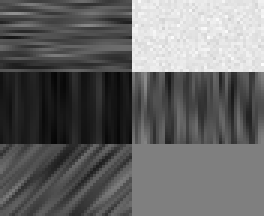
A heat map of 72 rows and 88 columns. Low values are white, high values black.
The table splits into 3 rows of 2 panels. Panel 1,1: high, streaked across. Panel 1,2: very low, fine-grained, faint in contrast. Panel 2,1: very high, streaked downward, faint in contrast. Panel 2,2: high, streaked downward. Panel 3,1: high, slanting up to the right. Panel 3,2: middling, flat.
